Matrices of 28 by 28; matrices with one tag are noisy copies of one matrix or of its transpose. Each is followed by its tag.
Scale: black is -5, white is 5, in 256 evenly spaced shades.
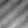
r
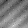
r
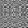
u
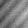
r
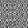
u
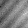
r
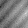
r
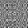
u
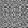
u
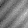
r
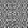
u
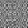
u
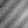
r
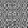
u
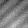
r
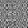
u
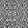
u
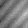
r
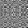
u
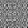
u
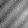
r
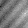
r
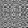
u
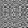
u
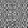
u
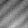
r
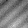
r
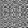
u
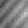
r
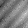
r
